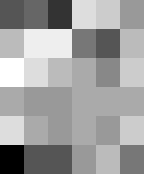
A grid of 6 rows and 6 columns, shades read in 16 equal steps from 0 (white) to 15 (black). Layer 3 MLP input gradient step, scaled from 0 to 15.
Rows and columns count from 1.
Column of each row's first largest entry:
3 5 5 2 3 1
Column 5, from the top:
3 10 7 5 6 4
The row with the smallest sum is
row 3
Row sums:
42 28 21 32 27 53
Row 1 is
10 9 12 2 3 6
